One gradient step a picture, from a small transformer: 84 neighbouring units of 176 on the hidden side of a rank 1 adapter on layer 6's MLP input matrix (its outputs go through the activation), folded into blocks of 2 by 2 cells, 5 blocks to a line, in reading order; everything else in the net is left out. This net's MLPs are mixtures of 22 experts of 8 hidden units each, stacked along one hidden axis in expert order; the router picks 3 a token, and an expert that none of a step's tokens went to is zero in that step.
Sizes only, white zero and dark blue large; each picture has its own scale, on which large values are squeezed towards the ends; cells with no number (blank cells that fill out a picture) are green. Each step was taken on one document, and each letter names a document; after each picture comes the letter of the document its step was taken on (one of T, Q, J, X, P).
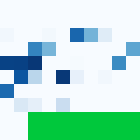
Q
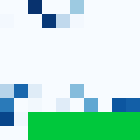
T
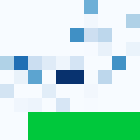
Q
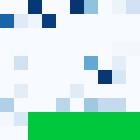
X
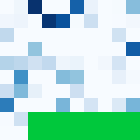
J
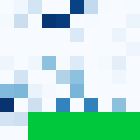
J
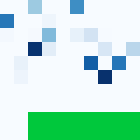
X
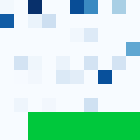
X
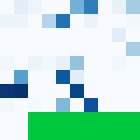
J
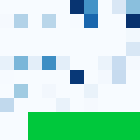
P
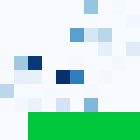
Q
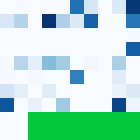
P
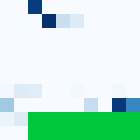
T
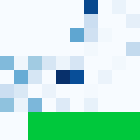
Q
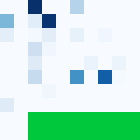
X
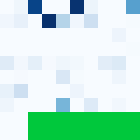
J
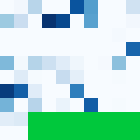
J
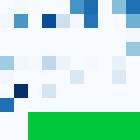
P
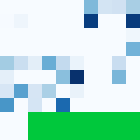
P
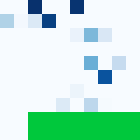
X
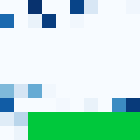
T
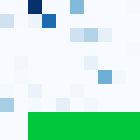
X
